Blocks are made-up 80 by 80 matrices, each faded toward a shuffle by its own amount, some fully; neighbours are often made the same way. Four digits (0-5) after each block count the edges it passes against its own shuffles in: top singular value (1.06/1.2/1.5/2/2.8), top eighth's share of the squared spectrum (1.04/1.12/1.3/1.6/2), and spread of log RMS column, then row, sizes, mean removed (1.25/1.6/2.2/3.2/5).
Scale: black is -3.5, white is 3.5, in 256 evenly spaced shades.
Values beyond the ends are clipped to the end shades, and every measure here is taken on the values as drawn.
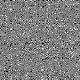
3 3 1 2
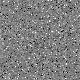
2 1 0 0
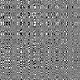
5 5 4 3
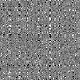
4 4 3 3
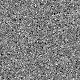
0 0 0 0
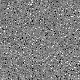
3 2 0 0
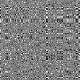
5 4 3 3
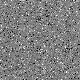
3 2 0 0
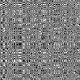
5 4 3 3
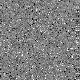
3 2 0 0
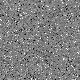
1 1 0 0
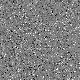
2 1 0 0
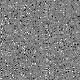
3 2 1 0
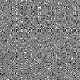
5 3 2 2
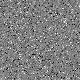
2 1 0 0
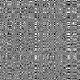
5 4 3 3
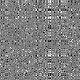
5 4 3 2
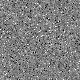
0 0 0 0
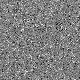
0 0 0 0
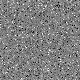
0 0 0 0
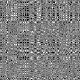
5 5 3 3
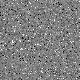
2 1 0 0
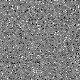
3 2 1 1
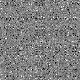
4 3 1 2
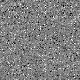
3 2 1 1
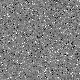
0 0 0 0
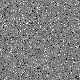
2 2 0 0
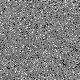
1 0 0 0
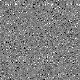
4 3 1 2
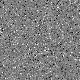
0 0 0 0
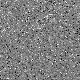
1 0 0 0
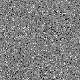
3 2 1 1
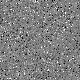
0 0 0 0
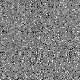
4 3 1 2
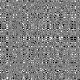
5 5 3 3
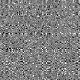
4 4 2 3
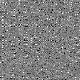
4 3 1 2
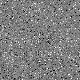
3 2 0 0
